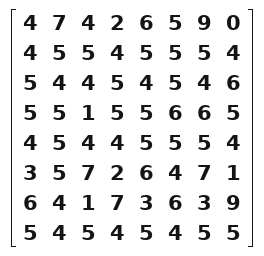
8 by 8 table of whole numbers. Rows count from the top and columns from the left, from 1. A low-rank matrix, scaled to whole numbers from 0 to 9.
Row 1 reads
4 7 4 2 6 5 9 0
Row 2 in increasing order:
4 4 4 5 5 5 5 5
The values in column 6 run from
4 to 6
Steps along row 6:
up up down up down up down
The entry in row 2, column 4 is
4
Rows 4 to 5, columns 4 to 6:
5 5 6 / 4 5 5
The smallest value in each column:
3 4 1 2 3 4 3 0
